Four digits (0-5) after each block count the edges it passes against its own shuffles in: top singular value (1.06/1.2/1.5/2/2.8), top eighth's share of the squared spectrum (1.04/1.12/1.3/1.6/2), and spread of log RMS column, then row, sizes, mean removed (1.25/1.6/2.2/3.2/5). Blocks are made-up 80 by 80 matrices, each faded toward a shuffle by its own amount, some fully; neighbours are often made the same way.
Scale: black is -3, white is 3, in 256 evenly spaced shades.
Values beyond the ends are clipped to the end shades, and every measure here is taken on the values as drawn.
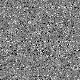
1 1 0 2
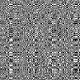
5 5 3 4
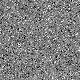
0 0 0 0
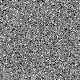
1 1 0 0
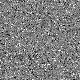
0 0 0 0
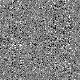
1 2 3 2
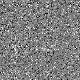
1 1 1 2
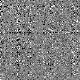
2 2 3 3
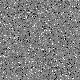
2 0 0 0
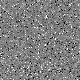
0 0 0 0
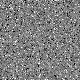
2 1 0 0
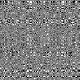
4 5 3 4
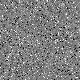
0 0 0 0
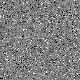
2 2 0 1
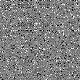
3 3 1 2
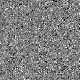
3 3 1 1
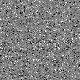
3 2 0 0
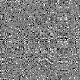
4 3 1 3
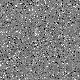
2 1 0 0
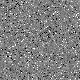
2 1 0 0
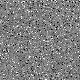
2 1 0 0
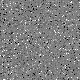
2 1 0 0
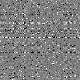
4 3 2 2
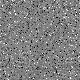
0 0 0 0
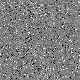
2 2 0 0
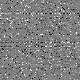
4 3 1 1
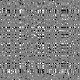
5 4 3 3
